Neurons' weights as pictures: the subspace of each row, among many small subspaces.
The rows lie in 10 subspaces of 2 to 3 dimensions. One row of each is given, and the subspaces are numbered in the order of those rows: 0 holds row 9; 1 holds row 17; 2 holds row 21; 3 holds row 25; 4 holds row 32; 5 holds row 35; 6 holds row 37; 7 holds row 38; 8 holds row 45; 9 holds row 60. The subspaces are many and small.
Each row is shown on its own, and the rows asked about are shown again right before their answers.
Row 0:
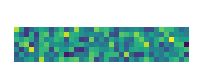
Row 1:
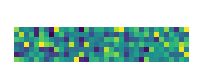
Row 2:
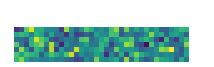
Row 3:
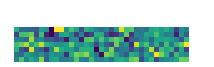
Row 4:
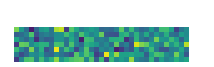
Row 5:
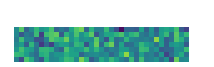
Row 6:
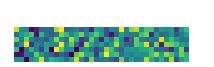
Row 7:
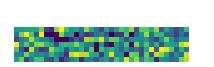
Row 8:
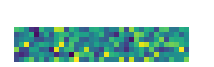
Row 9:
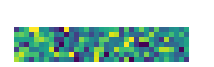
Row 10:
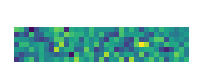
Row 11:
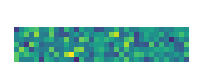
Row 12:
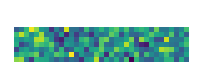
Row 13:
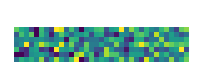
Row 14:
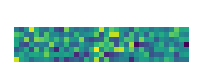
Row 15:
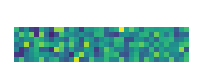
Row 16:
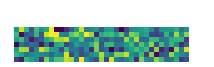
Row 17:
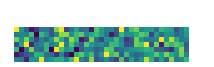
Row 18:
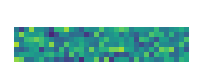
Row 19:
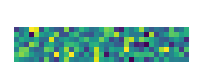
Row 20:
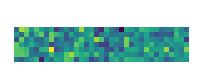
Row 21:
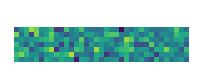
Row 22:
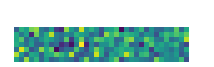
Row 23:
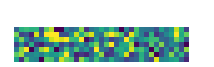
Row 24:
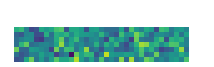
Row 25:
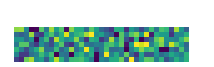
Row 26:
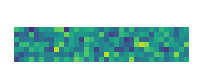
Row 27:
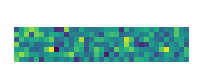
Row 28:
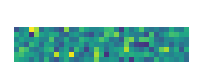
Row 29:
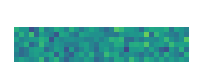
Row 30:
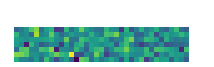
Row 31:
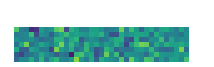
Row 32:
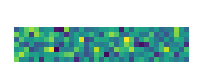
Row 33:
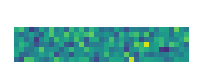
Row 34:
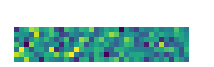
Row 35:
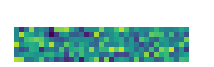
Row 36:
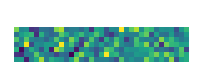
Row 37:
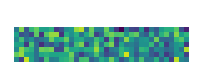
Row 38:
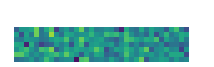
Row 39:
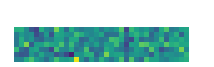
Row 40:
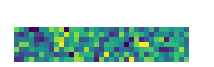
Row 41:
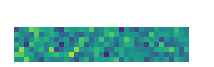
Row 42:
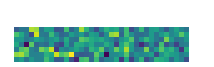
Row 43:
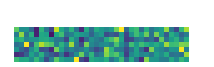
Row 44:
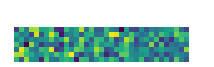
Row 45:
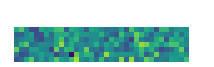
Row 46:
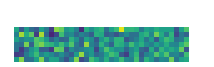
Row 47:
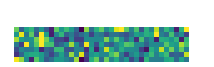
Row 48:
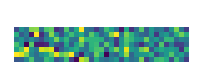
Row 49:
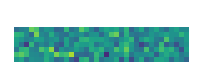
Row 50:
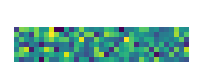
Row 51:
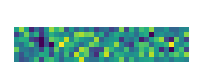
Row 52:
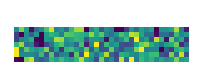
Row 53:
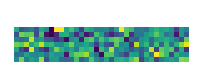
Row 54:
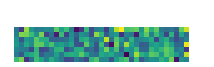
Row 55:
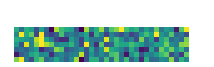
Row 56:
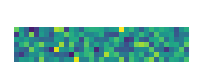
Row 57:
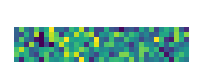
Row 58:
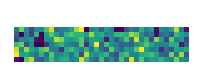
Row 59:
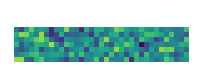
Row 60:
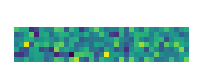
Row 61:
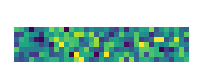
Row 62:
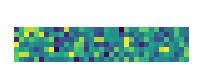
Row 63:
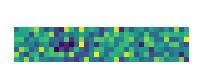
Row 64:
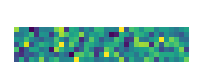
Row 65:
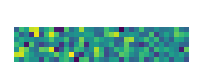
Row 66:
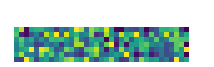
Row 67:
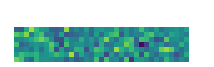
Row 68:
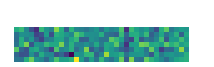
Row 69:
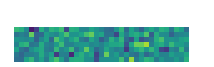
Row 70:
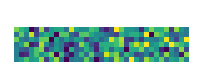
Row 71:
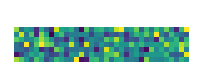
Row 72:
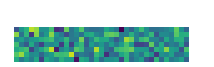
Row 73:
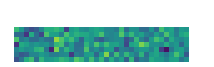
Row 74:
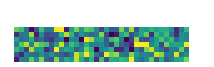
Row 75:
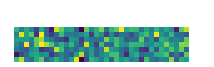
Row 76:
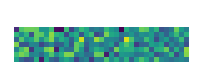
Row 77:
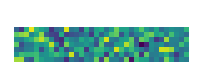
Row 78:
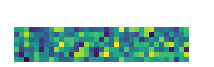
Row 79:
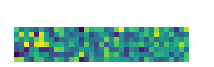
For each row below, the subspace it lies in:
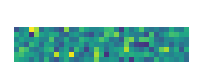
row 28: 3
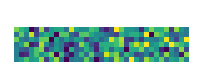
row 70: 3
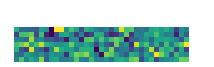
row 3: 5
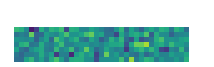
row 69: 3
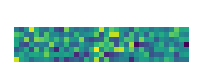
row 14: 5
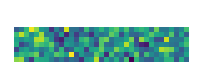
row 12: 0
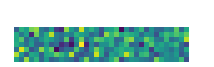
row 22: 3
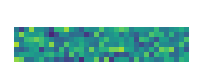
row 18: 5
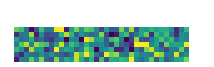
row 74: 4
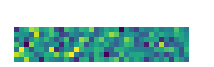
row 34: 1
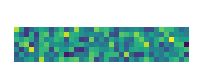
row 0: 1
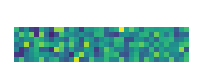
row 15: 0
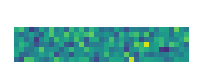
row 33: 3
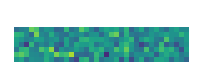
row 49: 9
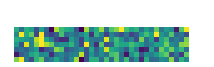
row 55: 8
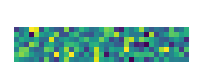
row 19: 3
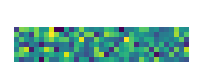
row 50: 5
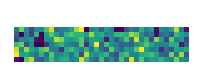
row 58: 9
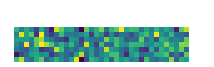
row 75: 8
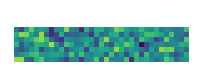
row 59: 2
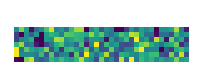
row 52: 9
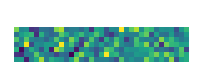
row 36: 1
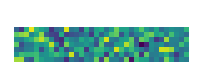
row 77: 2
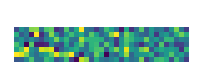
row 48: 9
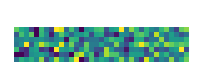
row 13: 8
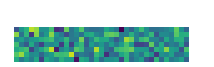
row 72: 2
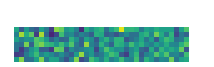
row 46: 0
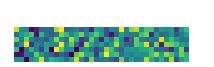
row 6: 1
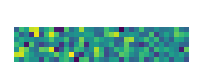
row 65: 0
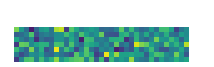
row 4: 5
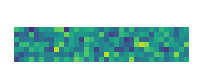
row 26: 4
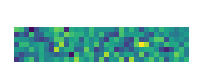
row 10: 2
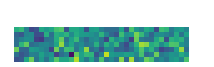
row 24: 8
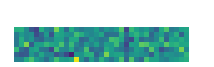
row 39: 7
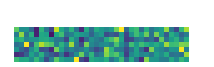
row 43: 7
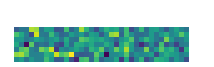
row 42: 9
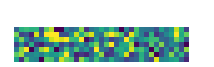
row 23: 4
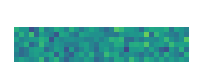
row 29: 3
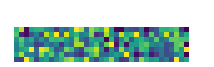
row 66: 6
